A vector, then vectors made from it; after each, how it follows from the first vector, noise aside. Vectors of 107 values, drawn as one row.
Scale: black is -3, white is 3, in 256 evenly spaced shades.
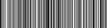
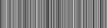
shrunk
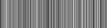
shrunk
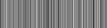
shrunk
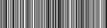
reversed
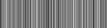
shrunk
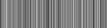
shrunk
